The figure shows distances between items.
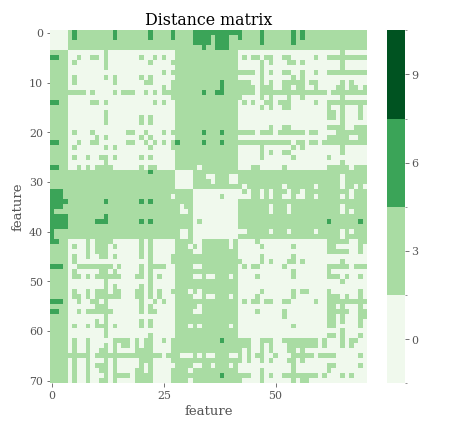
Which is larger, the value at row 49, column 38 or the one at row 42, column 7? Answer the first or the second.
the first
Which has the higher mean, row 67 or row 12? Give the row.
12
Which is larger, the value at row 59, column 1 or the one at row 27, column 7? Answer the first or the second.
the first
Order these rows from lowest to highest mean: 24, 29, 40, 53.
24, 53, 40, 29
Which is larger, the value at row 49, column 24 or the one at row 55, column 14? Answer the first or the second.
the first
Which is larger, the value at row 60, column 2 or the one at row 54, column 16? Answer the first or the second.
the first
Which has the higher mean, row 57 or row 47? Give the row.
47
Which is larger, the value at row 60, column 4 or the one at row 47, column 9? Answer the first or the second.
the second
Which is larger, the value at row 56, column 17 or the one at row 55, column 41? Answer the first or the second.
the second
